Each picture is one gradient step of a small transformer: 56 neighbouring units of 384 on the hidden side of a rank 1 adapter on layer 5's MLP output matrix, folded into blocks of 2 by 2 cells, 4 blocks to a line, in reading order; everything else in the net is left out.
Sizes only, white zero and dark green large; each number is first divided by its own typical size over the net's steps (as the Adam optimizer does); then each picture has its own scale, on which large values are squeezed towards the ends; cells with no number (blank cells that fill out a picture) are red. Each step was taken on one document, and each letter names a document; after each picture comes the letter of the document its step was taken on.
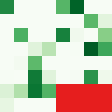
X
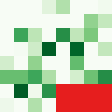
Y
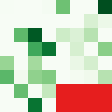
Y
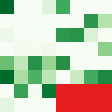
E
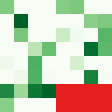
X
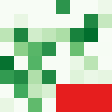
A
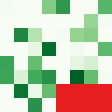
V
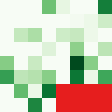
V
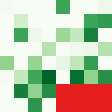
A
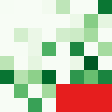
V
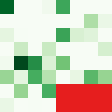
E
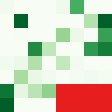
X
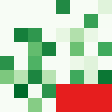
V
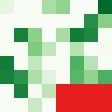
Y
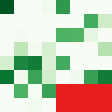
E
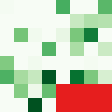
V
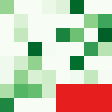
X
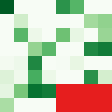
X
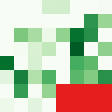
Y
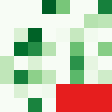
Y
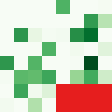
A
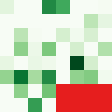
V
